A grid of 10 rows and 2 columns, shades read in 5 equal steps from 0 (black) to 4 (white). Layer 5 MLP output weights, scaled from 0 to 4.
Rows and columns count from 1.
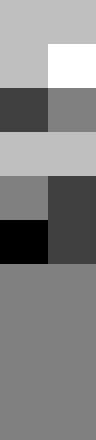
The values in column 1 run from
0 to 3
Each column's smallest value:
0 1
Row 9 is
2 2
